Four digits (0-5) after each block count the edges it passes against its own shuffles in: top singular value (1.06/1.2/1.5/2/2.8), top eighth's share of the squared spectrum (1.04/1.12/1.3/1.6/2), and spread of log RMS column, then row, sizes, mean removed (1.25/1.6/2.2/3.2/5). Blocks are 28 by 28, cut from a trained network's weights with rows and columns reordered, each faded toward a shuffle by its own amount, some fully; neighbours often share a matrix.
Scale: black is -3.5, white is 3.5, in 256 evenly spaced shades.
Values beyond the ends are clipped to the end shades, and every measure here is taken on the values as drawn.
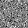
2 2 0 0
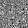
1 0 0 1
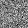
0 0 0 0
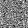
0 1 0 0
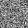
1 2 0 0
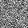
1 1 0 0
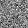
1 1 0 0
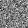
0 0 0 0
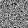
2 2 0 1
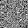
2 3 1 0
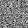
1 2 0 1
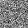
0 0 0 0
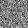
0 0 0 0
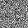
2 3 0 0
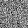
2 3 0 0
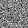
2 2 0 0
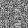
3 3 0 1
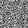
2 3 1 0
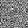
3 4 1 0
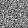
1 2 1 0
